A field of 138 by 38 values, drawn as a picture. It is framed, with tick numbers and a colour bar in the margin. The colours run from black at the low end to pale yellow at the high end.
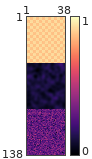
The table splits into 3 rows of 1 panel. Panel 1,1: very high, checkered, faint in contrast. Panel 2,1: very low, blotchy, faint in contrast. Panel 3,1: low, fine-grained.
